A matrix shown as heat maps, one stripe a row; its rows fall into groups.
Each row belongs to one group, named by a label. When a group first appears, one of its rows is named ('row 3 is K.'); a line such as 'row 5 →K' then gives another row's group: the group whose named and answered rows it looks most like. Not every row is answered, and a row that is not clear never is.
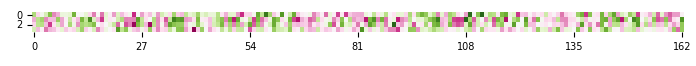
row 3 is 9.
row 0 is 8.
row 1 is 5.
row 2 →5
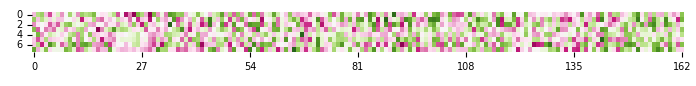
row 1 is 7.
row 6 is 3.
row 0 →5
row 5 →7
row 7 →7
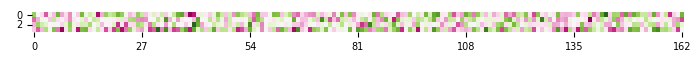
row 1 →8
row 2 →5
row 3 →7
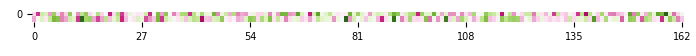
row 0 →7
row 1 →3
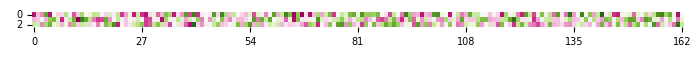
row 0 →7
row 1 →3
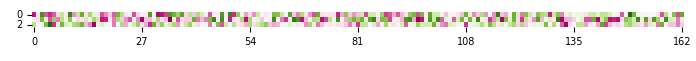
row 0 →9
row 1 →7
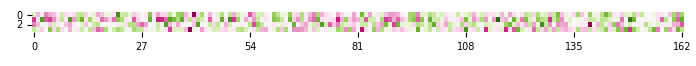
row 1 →9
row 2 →8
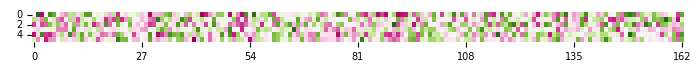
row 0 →3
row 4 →9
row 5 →9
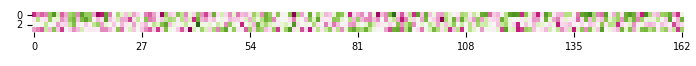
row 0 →3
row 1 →3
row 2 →8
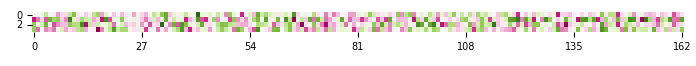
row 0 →8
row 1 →3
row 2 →8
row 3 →9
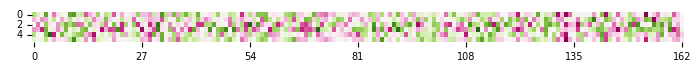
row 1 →3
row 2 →7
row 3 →7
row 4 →8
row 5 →8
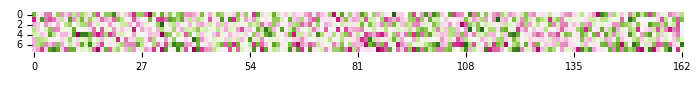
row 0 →5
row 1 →9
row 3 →8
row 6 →5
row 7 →3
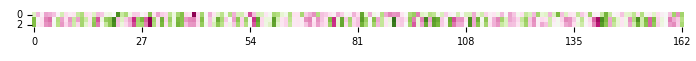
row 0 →9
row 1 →5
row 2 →5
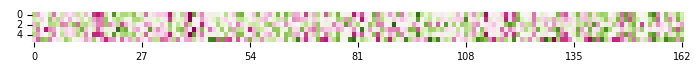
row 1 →5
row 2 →3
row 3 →9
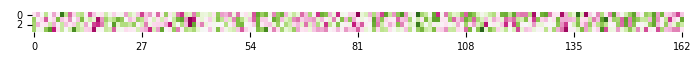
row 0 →8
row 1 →5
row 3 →8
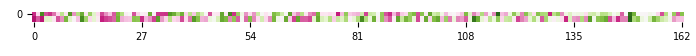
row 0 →9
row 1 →7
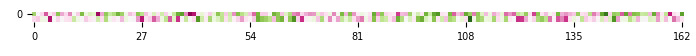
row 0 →5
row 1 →8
